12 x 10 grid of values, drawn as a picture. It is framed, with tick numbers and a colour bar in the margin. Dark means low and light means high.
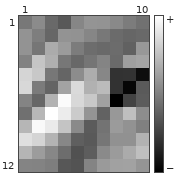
The middle right is the ninth with the lowest average. An odd patch, lower than its surroundings, sits in the middle right. The grain runs diagonally up to the right.
